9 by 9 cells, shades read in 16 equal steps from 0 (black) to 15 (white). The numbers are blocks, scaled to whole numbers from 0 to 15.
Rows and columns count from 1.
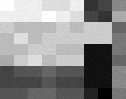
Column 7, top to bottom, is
3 4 12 12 1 1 1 1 2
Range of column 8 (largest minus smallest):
12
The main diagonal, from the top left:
15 14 11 12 11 12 1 1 7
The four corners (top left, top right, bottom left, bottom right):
15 8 5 7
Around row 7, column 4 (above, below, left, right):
11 5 5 5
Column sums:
86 89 90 91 88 87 37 35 67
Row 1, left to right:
15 14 14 13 13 14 3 4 8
